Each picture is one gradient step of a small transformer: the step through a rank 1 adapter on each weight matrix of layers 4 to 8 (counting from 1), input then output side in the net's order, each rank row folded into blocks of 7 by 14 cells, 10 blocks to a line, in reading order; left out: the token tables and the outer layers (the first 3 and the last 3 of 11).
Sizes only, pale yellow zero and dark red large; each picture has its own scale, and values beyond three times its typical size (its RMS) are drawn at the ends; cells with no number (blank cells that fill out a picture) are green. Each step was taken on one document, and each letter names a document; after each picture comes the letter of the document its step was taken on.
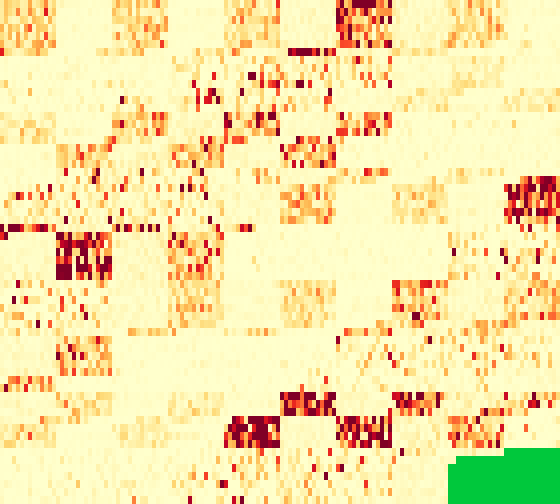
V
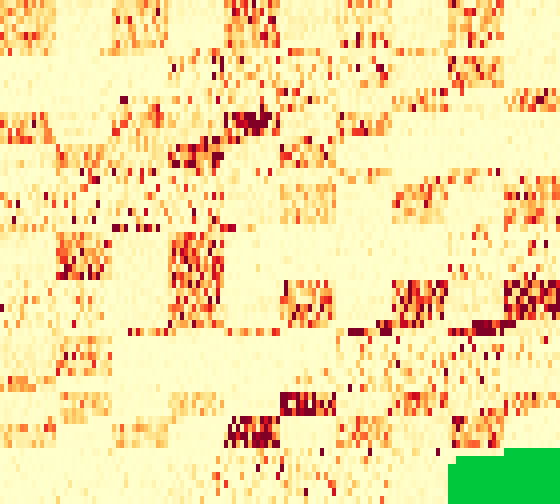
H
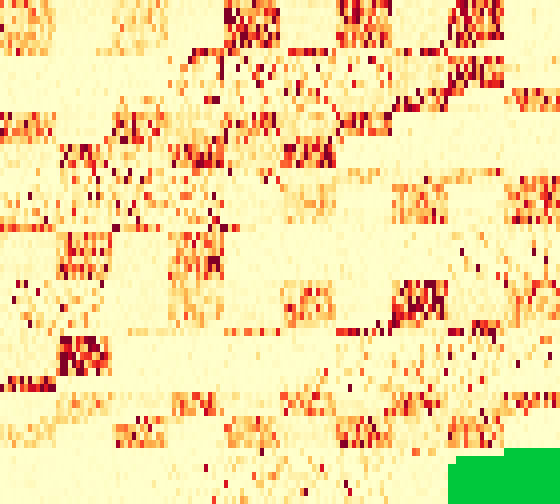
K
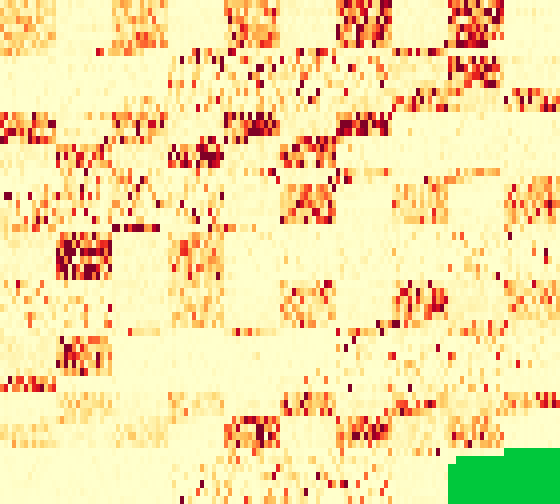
K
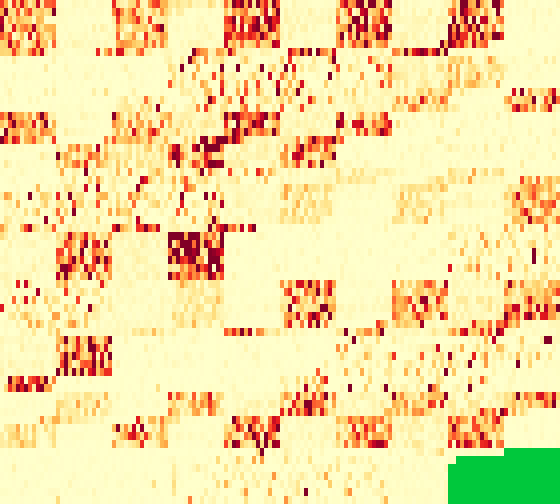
K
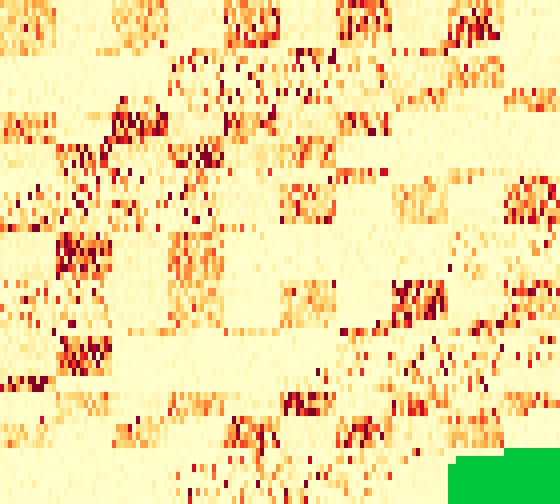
K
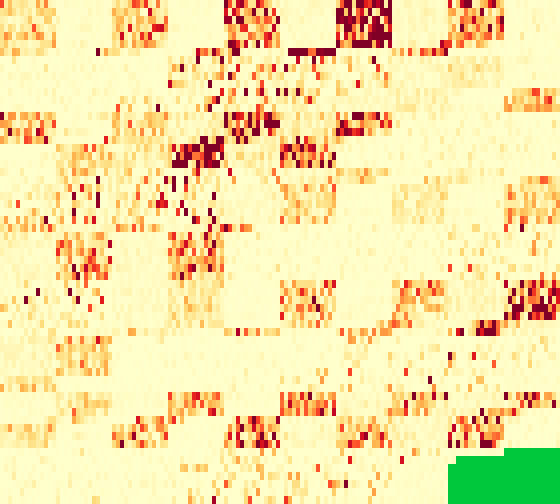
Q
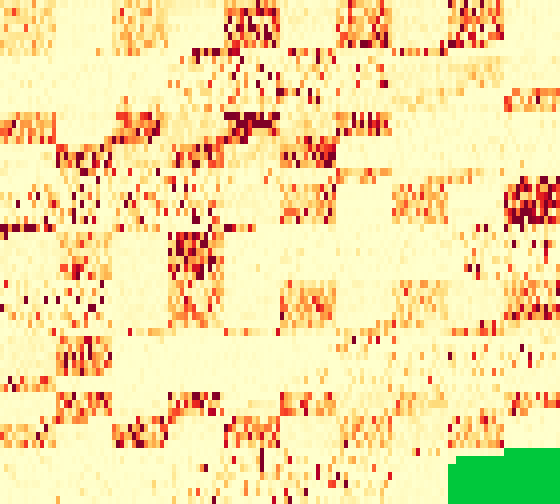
Q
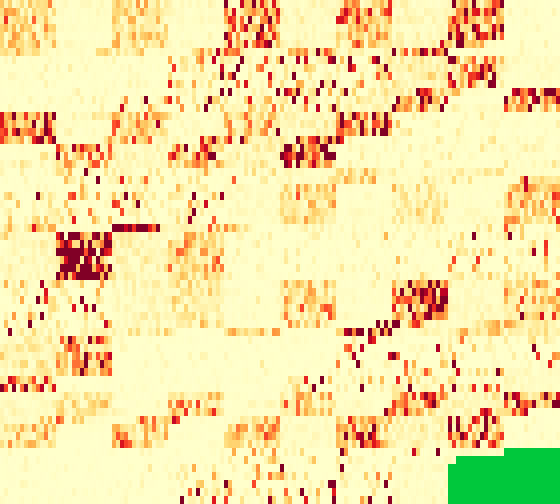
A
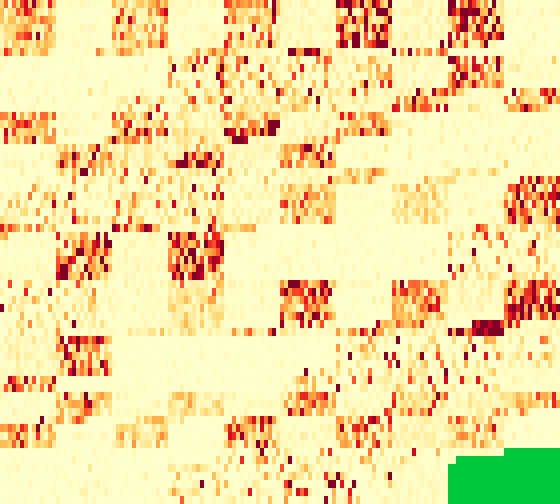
H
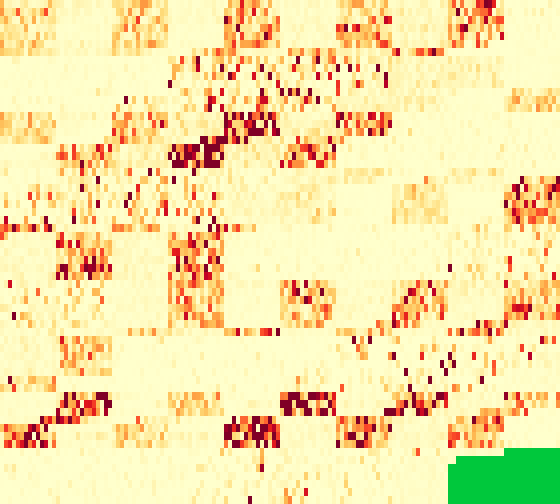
Q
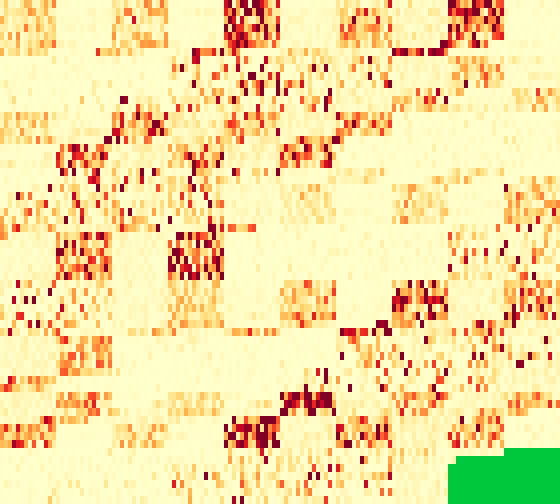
V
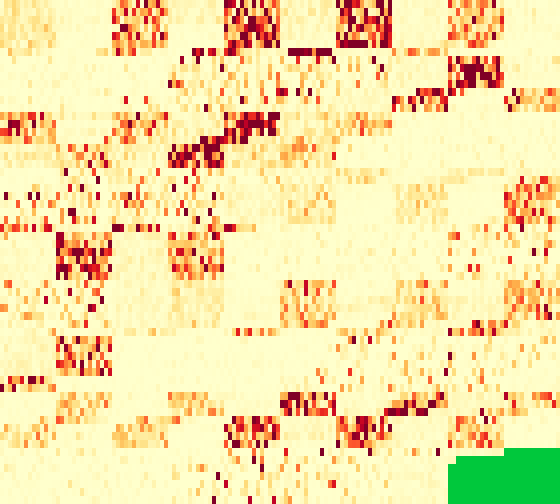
Q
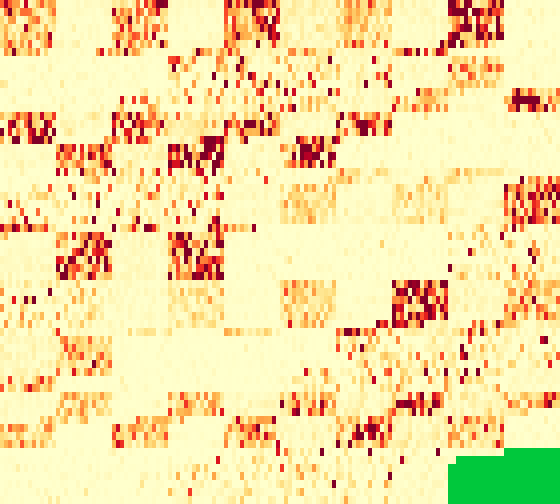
H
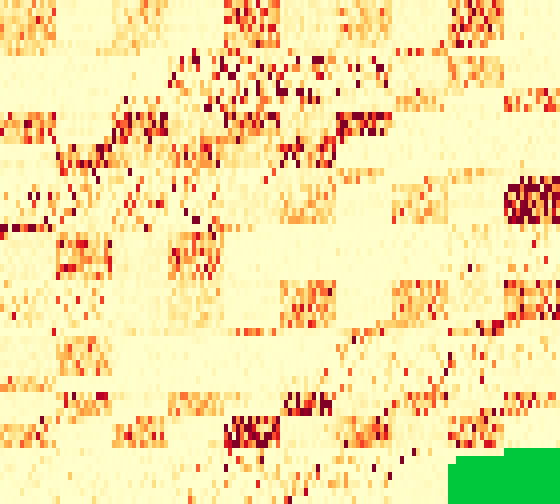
Q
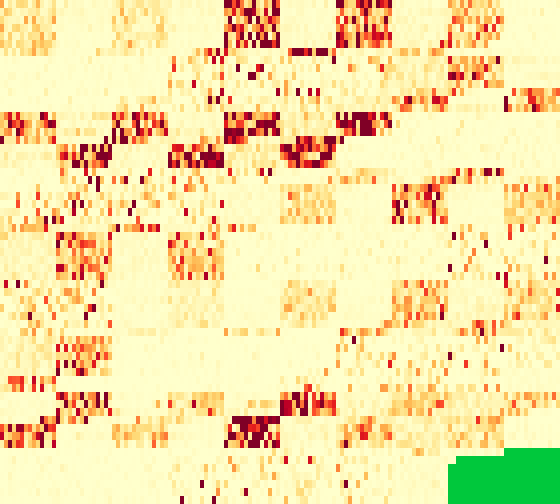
K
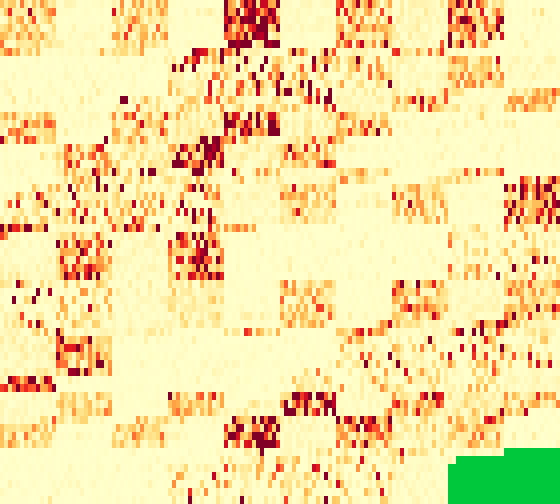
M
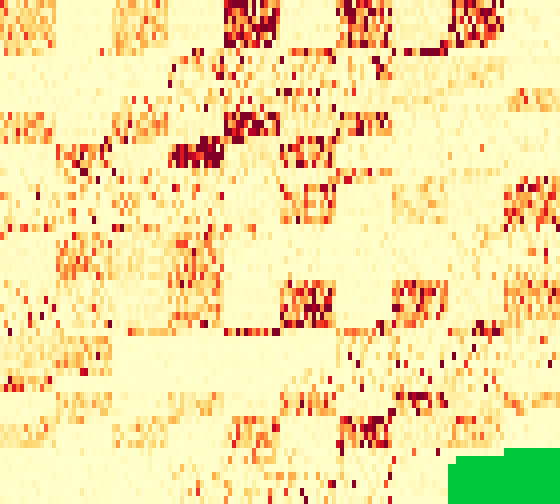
A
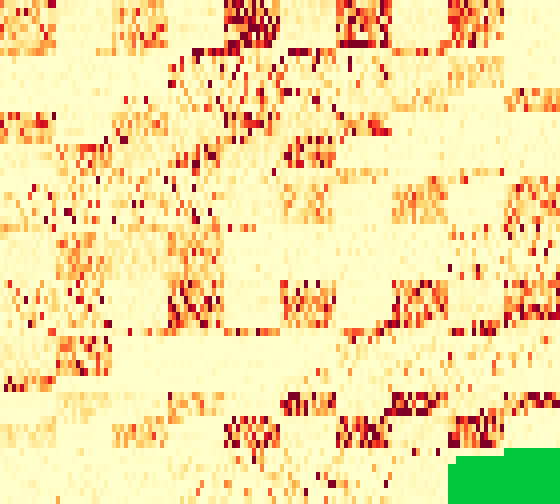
Q
